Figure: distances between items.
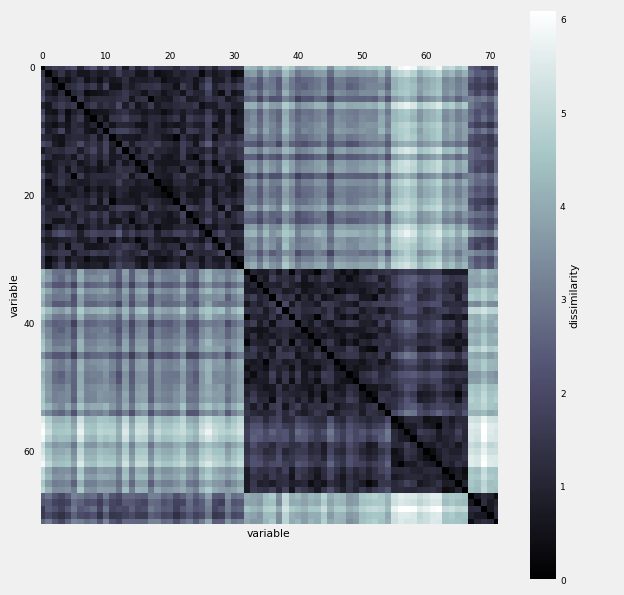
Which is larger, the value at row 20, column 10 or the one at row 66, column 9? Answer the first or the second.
the second
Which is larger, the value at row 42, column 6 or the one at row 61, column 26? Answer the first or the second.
the second
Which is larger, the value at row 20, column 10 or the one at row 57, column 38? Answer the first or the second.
the second
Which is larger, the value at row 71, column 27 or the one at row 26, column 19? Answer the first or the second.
the first
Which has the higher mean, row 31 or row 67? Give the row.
67
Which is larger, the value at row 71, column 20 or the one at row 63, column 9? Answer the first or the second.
the second
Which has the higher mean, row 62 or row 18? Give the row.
62
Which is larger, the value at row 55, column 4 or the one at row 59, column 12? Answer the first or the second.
the first
